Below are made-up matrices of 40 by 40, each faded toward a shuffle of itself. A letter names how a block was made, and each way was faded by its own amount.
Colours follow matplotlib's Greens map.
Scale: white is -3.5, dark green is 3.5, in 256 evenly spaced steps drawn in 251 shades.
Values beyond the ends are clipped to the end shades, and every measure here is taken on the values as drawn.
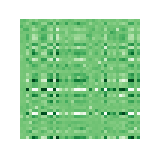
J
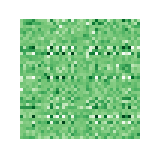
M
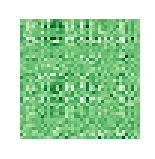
M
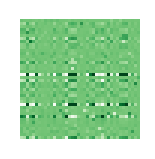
J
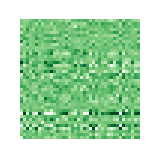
M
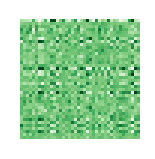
M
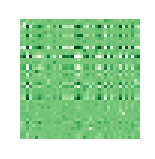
J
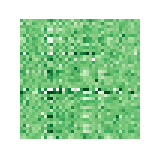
M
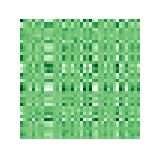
J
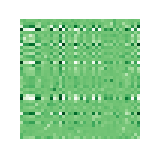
J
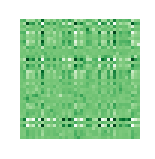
J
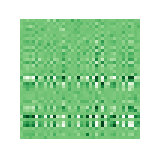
J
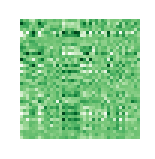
M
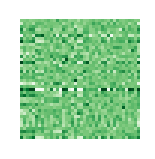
M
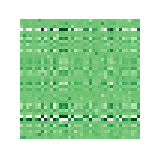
J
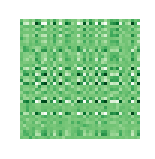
J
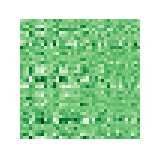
M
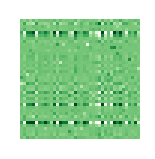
J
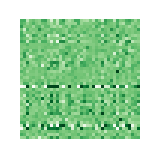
M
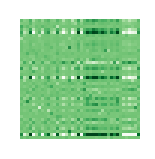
J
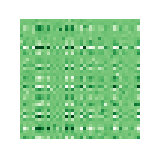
J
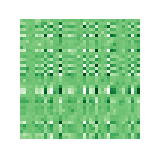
J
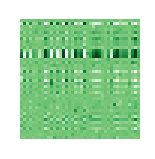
J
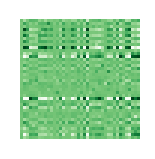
J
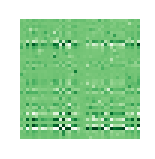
J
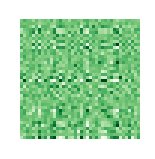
M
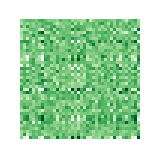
M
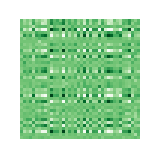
J
